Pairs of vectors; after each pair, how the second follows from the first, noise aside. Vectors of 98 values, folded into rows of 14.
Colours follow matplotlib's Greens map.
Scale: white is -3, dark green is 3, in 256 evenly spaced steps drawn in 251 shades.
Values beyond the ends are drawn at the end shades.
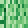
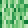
wrapped around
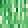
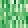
wrapped around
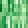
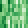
copied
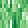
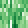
copied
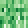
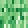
copied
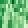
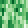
copied
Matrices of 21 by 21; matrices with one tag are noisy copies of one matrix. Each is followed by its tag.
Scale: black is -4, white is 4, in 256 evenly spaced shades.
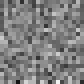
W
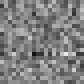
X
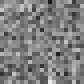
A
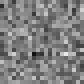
X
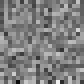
W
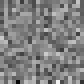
W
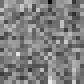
A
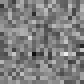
X
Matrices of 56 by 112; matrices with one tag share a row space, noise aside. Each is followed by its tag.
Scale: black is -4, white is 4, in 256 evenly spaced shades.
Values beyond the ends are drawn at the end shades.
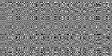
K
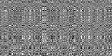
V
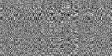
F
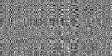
F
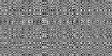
V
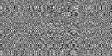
F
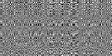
F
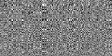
V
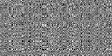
V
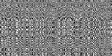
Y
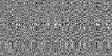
K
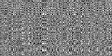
V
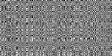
Y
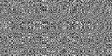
V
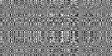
F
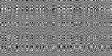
Y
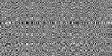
Y
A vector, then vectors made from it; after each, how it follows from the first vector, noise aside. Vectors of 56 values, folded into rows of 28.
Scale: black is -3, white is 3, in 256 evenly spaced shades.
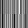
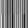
wrapped around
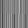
shrunk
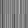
shrunk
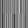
shrunk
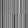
shrunk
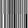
wrapped around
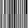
wrapped around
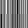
wrapped around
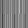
shrunk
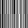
wrapped around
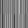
shrunk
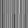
shrunk
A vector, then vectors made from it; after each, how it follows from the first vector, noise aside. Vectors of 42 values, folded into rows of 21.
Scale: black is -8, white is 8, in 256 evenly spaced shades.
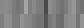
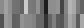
scaled up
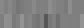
partly zeroed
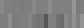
partly zeroed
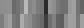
scaled up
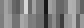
scaled up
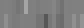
partly zeroed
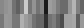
scaled up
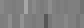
partly zeroed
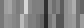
scaled up
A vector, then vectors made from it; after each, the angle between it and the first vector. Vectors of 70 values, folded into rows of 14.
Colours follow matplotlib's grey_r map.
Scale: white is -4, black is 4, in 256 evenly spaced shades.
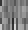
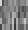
nearly opposite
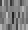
partly aligned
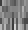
nearly parallel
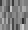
partly aligned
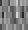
orthogonal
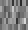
orthogonal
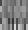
nearly parallel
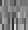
nearly parallel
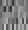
partly aligned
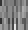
nearly parallel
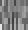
nearly parallel
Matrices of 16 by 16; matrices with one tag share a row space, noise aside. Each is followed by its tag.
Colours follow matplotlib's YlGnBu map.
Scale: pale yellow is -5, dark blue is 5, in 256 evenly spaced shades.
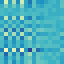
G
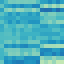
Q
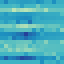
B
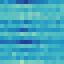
B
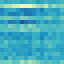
B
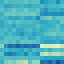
Q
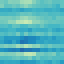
B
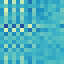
G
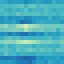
B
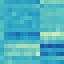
Q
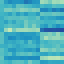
Q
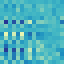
G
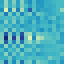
G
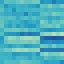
Q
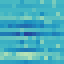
B
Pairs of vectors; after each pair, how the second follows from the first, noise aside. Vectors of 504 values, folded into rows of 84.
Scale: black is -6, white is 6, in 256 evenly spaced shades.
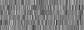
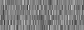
reversed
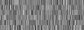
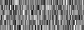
scaled up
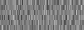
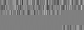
partly zeroed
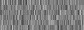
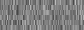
wrapped around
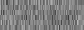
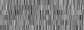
reversed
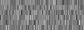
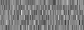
negated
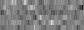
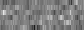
wrapped around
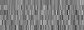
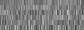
sign-scrambled
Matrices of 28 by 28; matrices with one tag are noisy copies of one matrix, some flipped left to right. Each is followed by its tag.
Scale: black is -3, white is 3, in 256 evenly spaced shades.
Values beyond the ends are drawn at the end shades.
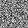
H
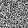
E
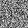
H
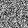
H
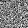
E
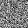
E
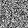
H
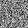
H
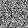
H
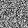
H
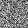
E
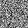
H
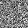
E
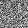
E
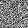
E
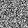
H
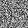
H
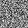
H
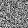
E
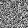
E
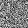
E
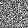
E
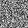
H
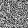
E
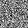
H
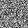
H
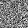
E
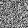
E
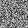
H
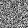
E
